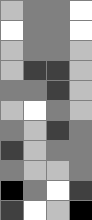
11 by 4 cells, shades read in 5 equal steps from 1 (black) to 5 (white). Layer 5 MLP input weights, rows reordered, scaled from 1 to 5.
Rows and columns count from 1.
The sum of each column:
35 39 34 38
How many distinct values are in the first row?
3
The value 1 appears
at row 10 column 1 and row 11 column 4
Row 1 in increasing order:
3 3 4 5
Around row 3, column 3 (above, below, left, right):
3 2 3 4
